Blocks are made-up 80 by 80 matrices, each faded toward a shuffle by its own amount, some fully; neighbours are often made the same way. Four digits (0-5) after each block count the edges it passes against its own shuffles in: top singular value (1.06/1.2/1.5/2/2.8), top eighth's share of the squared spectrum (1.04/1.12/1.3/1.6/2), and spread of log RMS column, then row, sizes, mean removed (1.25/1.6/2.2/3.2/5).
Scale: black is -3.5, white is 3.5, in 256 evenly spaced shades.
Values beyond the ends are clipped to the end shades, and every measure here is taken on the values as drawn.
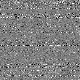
2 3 0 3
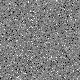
0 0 0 0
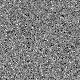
0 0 0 0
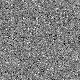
0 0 0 0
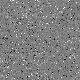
1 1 0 0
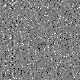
3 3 1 1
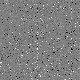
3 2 1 0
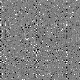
4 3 2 1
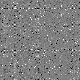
4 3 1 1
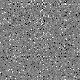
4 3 1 1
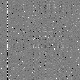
4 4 1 0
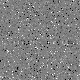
2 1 0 0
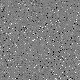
0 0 0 0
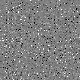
3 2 1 1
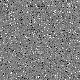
3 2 0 1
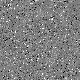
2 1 0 0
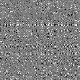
4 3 2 2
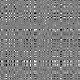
5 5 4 4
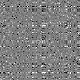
5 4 2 3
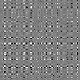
5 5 4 4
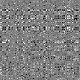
5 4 3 3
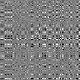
5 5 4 4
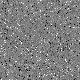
1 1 0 0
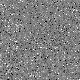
3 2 0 0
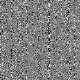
2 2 3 0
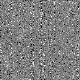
1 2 3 0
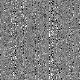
2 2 4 0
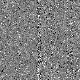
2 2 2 0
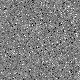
0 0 0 0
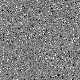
0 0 1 0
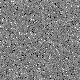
0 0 0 0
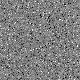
0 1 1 0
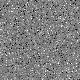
0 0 0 0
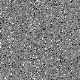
1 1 2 0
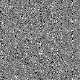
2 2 3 0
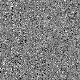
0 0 2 0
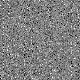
1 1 2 0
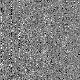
2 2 3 0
